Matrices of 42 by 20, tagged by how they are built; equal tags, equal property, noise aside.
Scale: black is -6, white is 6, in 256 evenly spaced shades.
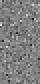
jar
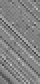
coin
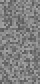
jar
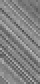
coin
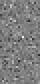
jar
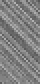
coin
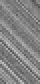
coin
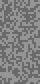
jar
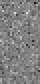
jar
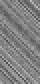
coin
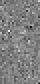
jar
